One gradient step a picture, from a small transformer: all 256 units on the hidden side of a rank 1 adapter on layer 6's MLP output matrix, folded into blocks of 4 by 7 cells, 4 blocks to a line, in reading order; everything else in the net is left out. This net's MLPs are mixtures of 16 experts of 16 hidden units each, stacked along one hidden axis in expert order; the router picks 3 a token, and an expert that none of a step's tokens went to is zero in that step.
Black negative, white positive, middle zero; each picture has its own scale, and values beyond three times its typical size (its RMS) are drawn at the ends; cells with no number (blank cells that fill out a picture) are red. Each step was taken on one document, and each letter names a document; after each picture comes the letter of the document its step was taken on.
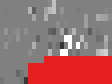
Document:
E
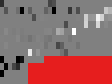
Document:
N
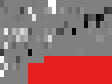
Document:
N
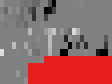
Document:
E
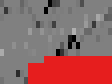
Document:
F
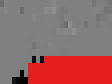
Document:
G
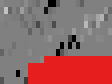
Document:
F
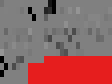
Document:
N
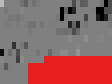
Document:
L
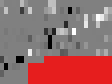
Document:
N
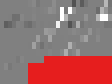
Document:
L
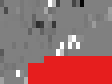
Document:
F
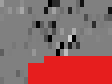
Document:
F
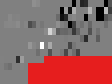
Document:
L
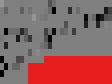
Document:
N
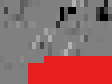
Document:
L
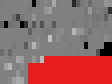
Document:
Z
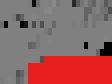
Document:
Z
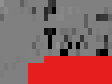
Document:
E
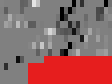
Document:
L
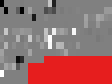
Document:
N
